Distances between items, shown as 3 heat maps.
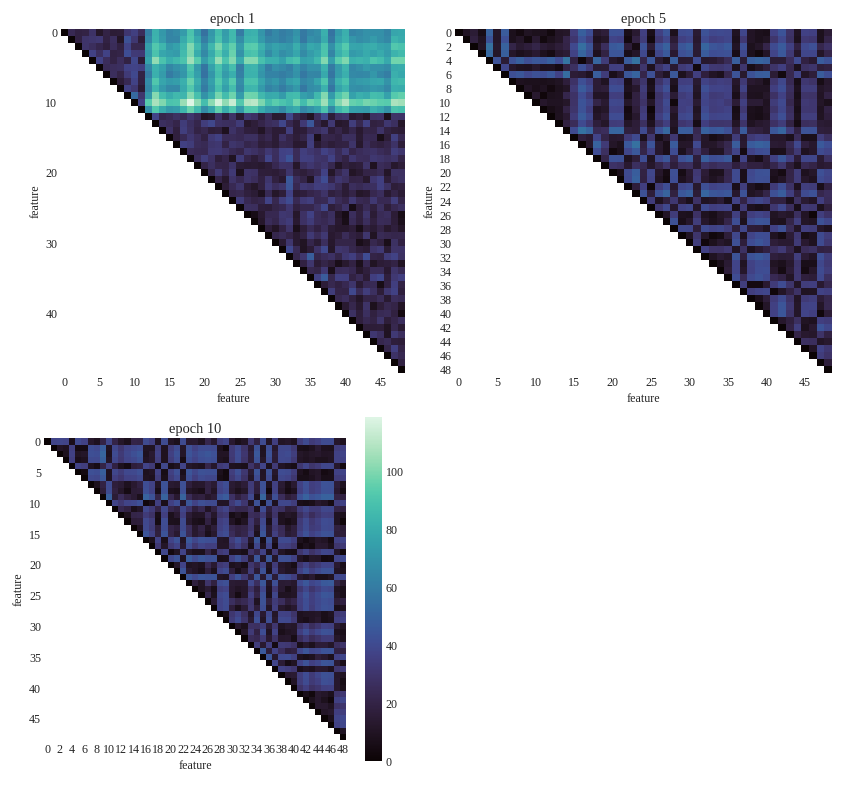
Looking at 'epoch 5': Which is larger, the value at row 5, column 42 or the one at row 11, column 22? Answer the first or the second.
the first
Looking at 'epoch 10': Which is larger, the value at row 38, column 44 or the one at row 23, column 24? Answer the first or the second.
the first
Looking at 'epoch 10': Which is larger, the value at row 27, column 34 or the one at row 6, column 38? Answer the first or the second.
the second
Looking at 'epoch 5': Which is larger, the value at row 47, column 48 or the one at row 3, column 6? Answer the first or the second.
the second
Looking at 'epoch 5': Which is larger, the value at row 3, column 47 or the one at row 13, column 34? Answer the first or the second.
the second
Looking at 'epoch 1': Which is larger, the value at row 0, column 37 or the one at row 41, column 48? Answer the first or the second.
the first
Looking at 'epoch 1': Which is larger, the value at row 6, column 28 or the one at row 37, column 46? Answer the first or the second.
the first
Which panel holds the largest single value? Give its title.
epoch 1
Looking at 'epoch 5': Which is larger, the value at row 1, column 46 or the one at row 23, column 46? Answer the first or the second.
the second
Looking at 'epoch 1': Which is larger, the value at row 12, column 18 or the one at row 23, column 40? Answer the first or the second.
the first
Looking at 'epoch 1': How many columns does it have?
49
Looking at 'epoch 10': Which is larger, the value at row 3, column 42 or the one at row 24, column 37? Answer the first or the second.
the second
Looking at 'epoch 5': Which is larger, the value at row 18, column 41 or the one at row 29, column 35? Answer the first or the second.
the first
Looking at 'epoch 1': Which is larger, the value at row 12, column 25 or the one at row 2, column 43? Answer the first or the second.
the second
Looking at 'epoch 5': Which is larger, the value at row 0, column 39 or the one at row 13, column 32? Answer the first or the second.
the second
